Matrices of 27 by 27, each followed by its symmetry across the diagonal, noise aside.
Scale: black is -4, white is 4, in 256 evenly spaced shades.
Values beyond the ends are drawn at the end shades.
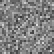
symmetric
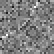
symmetric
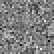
antisymmetric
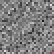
symmetric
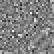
symmetric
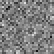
symmetric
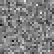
antisymmetric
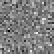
neither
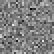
neither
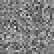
antisymmetric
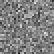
neither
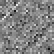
symmetric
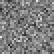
symmetric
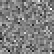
antisymmetric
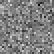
neither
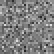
antisymmetric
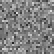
neither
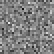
antisymmetric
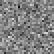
neither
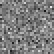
neither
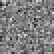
antisymmetric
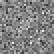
symmetric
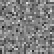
antisymmetric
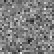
neither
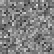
symmetric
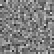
antisymmetric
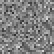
symmetric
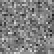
antisymmetric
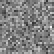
neither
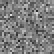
neither
